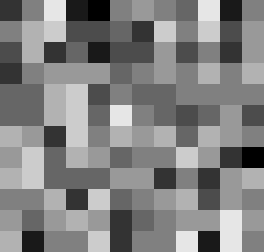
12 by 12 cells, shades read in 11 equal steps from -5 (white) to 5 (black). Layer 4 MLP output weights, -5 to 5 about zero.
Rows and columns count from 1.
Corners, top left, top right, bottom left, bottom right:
3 0 -2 0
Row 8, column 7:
0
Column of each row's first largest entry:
5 7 5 1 5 9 3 12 8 4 6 2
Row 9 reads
-2 -3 1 1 1 -1 -1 3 0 3 -1 -2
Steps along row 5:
same down down up down up same down same same same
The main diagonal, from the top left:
3 -2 3 -1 2 -4 -1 0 0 2 -4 0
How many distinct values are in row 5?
5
